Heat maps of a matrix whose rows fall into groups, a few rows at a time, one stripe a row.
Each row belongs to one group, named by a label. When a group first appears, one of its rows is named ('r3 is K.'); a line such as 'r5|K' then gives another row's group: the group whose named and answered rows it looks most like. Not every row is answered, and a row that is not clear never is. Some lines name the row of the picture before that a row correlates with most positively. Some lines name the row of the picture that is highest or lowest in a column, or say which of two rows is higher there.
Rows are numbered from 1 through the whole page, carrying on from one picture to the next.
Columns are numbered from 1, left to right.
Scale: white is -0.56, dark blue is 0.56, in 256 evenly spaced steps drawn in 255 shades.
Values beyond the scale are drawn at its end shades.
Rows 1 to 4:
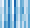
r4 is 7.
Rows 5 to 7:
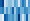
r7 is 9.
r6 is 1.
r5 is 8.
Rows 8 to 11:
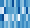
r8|1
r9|9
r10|8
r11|1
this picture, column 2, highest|10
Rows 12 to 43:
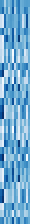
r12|1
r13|1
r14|9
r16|1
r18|9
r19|7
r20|7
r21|1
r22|8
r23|7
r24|9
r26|1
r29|7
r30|7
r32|9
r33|1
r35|1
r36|9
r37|9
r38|7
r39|8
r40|8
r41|9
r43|1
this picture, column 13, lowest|19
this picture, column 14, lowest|34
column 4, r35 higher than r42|Yes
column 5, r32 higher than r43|Yes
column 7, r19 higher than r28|No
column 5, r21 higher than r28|No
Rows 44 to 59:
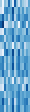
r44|7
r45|9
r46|1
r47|8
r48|9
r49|1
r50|7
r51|9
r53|1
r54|1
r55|7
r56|9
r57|1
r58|1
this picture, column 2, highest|47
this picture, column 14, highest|56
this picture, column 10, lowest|47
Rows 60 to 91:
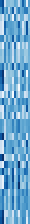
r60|8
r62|7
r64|9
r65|1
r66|7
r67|7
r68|7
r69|1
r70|8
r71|8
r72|8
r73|7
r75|9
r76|7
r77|1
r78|1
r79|8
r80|9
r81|9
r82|8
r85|9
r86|9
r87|1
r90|8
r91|8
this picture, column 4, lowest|72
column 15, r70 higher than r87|Yes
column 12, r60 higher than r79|Yes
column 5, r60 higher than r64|No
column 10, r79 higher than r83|No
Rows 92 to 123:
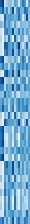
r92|8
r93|1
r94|9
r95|7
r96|9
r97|7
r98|9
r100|8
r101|1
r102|9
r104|1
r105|7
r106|1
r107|1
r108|7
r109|9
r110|8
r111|8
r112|8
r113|1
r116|9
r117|7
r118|9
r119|7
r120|7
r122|9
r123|1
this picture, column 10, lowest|111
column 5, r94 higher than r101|Yes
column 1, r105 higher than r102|Yes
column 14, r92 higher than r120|No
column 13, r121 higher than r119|No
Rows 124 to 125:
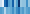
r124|9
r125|1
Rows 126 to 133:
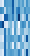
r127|1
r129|8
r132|7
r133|9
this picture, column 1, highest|129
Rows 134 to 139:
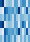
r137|8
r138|9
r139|7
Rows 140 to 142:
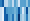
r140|8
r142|9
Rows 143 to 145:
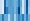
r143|9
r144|9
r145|1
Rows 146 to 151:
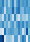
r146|1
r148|7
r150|9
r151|8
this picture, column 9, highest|147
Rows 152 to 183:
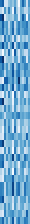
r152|8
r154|8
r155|1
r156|1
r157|7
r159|7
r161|1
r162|1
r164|1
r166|8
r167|7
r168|1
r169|7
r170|7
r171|9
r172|8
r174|1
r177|9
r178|1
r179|1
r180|8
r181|7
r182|9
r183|1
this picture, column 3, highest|163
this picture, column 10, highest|163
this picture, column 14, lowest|154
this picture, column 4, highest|163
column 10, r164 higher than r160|Yes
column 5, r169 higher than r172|Yes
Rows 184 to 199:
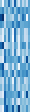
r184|7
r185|1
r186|8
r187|1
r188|7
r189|7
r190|8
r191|7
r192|9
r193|8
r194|1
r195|7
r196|7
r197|9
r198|7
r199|9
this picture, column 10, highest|199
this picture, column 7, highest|199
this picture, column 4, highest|199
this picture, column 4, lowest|193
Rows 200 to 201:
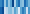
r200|1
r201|8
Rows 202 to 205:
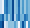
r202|9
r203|9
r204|1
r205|8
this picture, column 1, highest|205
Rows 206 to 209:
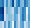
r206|1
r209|7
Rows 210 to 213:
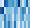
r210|9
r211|8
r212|7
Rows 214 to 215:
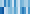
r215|8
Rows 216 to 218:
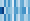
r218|7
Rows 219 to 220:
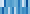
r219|9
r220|1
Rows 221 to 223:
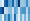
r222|8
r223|7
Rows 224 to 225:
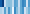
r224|8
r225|7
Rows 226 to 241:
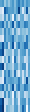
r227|9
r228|7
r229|1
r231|9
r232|1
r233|8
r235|8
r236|7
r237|9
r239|7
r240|8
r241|8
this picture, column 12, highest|241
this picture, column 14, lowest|241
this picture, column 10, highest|227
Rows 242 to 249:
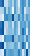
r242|8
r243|7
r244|9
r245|8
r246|8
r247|9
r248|8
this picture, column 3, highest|249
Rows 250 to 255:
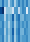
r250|1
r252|1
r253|1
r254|1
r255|1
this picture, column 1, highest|251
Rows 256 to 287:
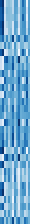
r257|8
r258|8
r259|8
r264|9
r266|1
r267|9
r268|1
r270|1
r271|1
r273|9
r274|1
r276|1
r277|8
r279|8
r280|7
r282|8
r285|8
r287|1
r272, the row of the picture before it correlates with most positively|252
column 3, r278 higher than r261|Yes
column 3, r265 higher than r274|Yes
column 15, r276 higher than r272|No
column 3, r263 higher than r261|No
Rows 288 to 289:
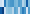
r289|8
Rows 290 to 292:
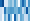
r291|9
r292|7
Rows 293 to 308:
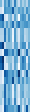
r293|7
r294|9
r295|8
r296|1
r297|7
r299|8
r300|9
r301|8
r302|8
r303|9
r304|9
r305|7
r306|7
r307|7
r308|9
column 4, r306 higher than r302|Yes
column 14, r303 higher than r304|Yes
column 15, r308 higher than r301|No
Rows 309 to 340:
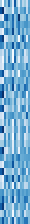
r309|7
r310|8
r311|9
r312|1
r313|9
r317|7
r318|9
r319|8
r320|9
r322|8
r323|7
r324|8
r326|7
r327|8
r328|7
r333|8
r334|9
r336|1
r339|7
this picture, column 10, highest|311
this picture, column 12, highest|314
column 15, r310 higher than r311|Yes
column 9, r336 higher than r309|Yes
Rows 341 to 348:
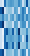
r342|8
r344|8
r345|9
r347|9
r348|8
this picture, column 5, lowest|343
